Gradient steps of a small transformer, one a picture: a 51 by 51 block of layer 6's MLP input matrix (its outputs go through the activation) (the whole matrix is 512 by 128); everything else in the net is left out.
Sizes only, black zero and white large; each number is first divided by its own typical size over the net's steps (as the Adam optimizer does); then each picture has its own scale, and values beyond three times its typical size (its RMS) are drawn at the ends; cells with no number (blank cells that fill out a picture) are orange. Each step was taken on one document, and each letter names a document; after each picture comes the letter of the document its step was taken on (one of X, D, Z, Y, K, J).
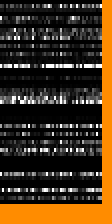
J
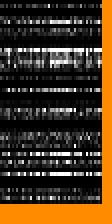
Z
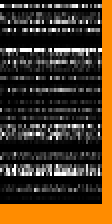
Z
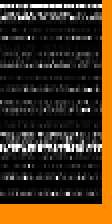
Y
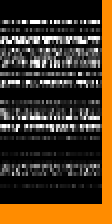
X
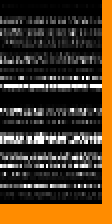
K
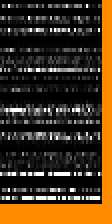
Z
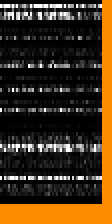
Y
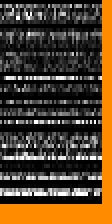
K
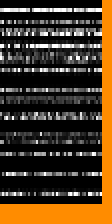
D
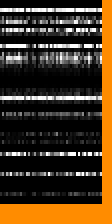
D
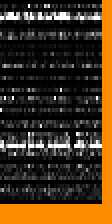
Y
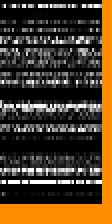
X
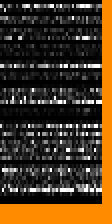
J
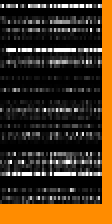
Z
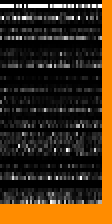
Y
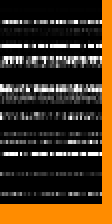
D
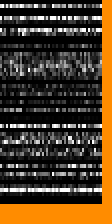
K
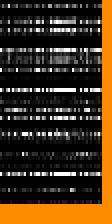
Z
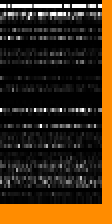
Y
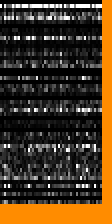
Y
